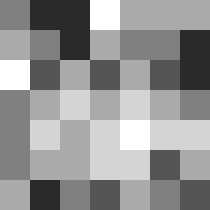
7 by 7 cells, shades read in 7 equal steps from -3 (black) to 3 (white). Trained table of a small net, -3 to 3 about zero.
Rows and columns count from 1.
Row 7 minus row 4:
1 -3 -2 -2 -1 -1 -1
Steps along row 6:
up same up same down up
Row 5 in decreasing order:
3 2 2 2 2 1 0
